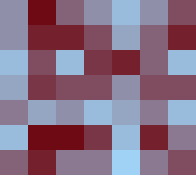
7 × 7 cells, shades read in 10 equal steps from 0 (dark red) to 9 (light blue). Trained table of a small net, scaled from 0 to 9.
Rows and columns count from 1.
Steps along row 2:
down same up up down down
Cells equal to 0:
3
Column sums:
44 14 27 29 46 28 31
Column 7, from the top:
3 1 8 3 8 5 3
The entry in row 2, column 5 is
7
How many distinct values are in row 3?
5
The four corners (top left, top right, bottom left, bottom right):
6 3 4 3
